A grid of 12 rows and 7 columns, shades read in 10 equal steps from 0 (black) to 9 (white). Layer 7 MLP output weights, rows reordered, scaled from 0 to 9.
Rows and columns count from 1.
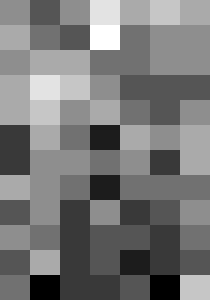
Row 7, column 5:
5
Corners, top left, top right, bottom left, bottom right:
5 6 4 7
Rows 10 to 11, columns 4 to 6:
3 3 2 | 3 1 2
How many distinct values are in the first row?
5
